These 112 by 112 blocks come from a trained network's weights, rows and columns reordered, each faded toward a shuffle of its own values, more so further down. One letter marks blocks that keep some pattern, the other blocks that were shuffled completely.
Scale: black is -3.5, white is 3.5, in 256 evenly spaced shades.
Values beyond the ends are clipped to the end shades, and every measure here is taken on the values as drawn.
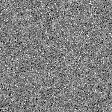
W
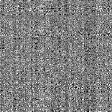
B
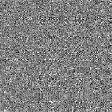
B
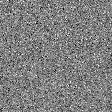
W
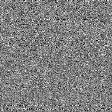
B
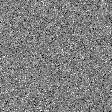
W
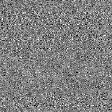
B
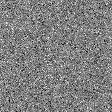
W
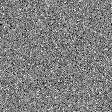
W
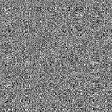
B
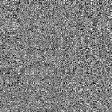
B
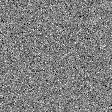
W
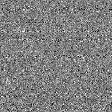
B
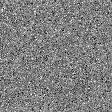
W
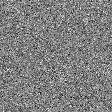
W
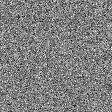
W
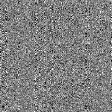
B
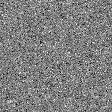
W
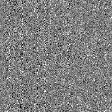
B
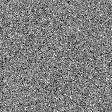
W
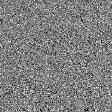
B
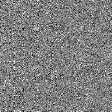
B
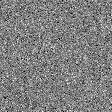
W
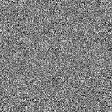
B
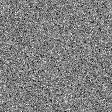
W
